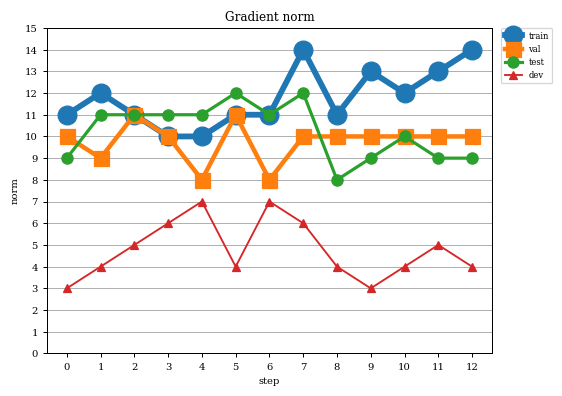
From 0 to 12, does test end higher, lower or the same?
the same
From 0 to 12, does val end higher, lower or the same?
the same
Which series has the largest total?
train
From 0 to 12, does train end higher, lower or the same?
higher
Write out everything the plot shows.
Title: Gradient norm
x-axis: step, ticks 0 1 2 3 4 5 6 7 8 9 10 11 12
y-axis: norm, ticks 0 1 2 3 4 5 6 7 8 9 10 11 12 13 14 15
Legend: train, val, test, dev
Values:
train: 11 12 11 10 10 11 11 14 11 13 12 13 14
val: 10 9 11 10 8 11 8 10 10 10 10 10 10
test: 9 11 11 11 11 12 11 12 8 9 10 9 9
dev: 3 4 5 6 7 4 7 6 4 3 4 5 4
